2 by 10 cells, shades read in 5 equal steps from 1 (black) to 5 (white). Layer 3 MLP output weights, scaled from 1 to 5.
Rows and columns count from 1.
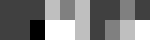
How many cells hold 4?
4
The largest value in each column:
2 2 2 5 5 4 2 3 4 5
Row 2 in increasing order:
1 2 2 2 3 4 4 5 5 5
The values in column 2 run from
2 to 2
